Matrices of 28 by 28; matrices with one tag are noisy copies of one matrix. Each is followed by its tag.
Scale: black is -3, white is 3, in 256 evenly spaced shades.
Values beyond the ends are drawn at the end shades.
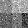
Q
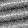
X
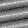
X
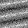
X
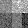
Q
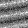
X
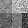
Q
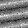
X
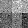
Q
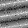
X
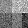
Q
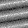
X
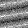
X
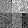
Q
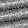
X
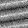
X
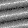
X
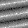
X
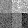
Q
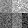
Q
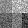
Q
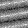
X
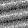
X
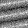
X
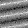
X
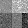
Q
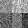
Q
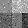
Q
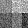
Q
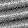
X
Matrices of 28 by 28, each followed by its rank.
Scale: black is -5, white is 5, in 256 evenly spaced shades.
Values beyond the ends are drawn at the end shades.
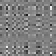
two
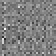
five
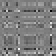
two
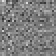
five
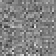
five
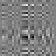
two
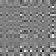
two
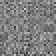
five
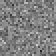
full rank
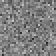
full rank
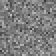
full rank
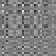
two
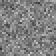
full rank
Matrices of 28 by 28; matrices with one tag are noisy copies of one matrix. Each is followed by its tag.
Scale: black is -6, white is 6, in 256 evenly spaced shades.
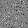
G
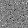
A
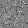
G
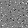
A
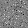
G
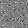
A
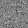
G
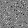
G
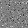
A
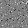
A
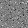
A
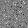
G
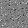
A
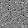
A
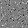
A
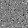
A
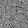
G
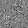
G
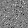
G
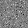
G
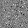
G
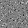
A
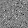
G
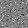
A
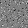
A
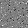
A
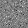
G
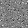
A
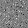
G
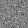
G
